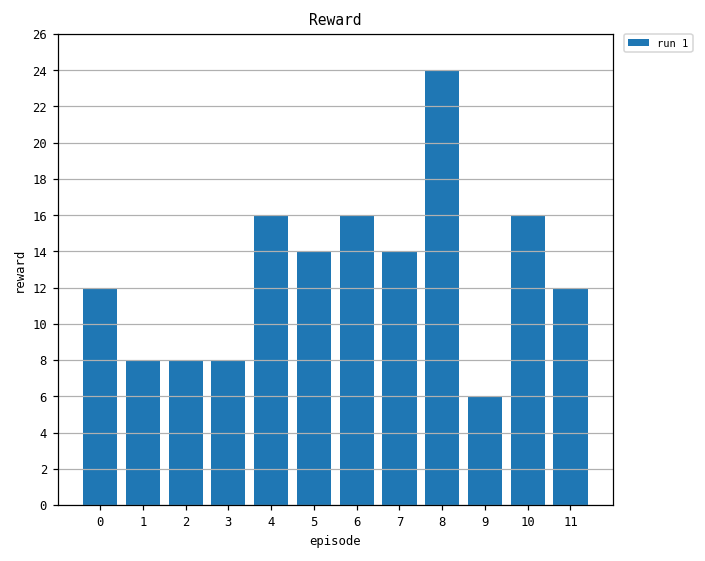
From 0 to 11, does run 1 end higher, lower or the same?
the same
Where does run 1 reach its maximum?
8
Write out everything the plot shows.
Title: Reward
x-axis: episode, ticks 0 1 2 3 4 5 6 7 8 9 10 11
y-axis: reward, ticks 0 2 4 6 8 10 12 14 16 18 20 22 24 26
Legend: run 1
Values:
run 1: 12 8 8 8 16 14 16 14 24 6 16 12
